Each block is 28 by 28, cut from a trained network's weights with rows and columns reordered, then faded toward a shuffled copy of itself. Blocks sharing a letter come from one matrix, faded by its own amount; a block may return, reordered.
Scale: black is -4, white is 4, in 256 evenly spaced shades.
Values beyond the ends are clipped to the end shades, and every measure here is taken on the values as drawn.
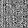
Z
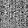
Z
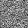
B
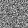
B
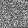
B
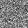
B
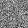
B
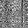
Z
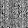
Z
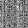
Z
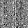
Z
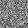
B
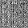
Z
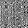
Z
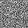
B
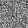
B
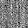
Z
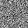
B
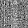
Z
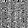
Z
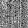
Z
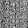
Z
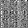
Z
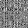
Z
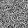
B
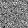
B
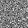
B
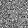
B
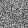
B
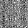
Z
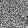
B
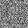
B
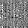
Z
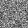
B
